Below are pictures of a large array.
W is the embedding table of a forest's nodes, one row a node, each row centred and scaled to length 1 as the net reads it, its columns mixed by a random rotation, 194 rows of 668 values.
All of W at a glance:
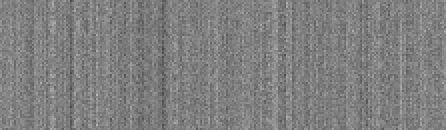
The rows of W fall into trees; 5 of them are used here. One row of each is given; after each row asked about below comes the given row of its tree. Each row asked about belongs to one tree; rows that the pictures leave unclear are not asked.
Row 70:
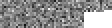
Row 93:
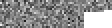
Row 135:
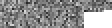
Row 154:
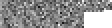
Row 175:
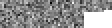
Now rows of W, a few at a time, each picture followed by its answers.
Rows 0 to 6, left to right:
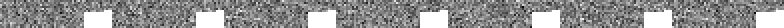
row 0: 70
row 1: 175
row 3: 135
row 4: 135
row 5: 93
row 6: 135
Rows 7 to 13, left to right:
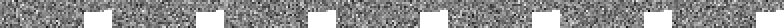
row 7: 93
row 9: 135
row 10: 93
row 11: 135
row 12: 70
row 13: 93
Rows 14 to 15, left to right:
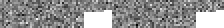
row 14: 175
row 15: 70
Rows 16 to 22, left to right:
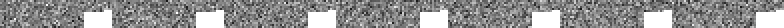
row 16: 93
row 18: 175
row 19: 93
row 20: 175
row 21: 135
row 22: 93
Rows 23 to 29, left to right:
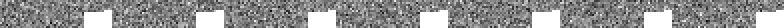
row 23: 93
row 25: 70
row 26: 135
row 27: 93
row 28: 93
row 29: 70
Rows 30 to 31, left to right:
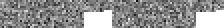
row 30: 135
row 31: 70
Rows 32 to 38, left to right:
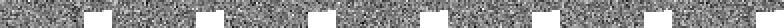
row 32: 135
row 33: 135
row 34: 135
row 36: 135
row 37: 175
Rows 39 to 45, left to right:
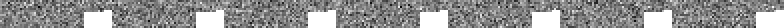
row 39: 154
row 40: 93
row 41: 135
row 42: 135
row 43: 175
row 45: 135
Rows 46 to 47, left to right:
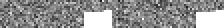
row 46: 175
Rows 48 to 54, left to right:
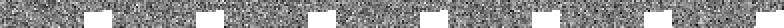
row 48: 135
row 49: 154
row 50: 93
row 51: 93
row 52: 70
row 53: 70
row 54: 175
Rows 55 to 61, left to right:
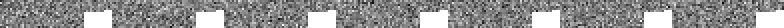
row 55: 93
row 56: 175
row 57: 175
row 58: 135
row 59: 70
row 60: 70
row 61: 175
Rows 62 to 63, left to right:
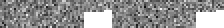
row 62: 93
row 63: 70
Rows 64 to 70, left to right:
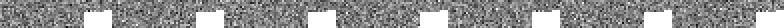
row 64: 70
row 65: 93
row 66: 135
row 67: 175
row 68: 70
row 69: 93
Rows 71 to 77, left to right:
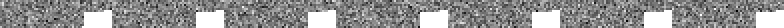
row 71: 175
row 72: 135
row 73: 175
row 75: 70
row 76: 135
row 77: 70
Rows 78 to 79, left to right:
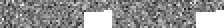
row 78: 93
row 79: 154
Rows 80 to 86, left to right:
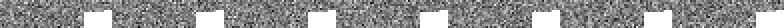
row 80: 175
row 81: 135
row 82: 135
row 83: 135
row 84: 93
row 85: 175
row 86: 175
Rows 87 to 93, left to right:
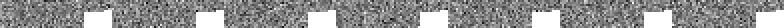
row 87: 70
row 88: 135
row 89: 175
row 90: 175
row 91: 70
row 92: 175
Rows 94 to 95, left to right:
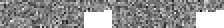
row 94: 93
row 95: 70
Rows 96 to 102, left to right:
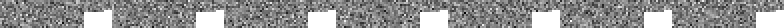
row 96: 93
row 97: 70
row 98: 70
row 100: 70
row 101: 93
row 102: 93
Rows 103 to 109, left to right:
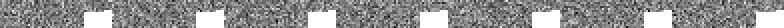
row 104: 70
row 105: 70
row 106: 175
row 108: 70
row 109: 175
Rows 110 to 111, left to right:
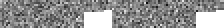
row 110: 175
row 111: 135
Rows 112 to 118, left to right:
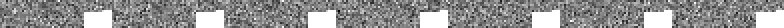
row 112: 135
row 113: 135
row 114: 135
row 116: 93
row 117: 93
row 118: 93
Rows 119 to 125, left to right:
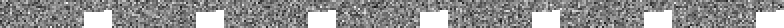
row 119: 175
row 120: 93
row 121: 135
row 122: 175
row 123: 70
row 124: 135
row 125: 70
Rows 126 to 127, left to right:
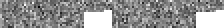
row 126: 154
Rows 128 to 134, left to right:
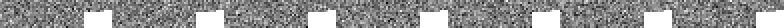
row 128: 70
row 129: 175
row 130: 135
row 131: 175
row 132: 135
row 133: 175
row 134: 135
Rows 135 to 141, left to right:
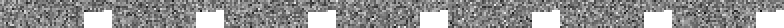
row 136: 70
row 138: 175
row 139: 93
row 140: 93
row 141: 70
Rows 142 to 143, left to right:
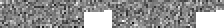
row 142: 93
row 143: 93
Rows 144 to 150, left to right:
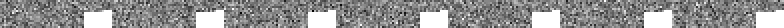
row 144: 135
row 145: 135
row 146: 70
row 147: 93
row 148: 93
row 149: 135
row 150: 154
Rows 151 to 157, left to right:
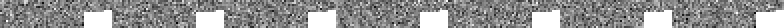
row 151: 175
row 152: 135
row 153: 135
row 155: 93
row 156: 70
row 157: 135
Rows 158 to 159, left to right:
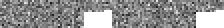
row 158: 175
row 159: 135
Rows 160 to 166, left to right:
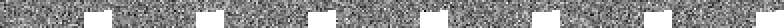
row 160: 93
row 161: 70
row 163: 70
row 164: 70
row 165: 93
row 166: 175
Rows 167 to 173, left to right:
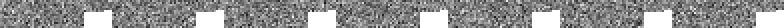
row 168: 175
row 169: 70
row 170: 93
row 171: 135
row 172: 93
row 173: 175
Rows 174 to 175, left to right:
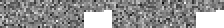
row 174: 93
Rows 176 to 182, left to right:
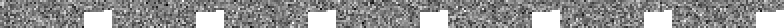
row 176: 135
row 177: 135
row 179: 135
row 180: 135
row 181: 70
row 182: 70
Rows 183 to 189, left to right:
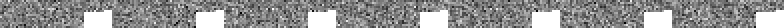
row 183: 70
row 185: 70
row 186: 93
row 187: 70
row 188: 135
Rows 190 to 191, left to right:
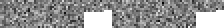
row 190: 93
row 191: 175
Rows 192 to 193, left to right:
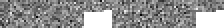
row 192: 175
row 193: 135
